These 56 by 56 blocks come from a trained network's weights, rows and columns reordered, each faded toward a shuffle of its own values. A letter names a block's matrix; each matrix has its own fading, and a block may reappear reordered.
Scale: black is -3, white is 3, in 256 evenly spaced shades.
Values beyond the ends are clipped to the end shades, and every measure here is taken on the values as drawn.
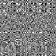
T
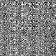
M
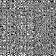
M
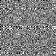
T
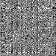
M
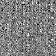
M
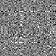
T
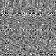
T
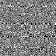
T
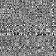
T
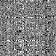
M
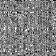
M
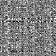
M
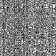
M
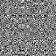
T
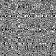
T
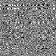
T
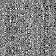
M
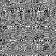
T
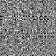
T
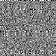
T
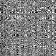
M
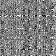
M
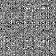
M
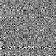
T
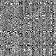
M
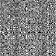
M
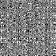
M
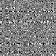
T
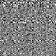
T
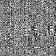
M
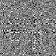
T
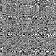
T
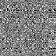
T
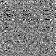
T
